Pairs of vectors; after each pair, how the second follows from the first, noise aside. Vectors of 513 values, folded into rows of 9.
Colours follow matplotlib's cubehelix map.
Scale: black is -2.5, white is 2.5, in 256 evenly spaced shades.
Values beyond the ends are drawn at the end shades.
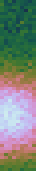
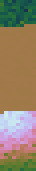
partly zeroed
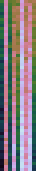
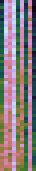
reversed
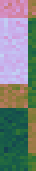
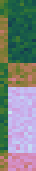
reversed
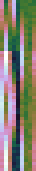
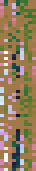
partly zeroed
